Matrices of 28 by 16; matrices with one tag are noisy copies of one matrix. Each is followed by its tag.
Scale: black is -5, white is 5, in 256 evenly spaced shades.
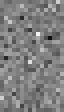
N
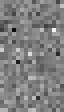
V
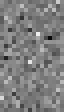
N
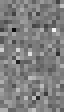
V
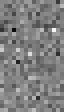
V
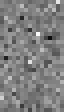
N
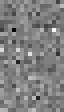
V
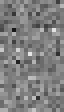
V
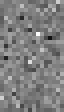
N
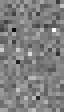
V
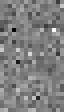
V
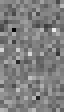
V
